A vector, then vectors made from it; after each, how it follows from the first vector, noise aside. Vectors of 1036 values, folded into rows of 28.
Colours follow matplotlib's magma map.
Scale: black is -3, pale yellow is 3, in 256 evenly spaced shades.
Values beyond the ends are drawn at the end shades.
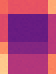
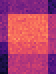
negated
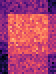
negated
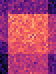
negated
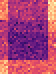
reversed
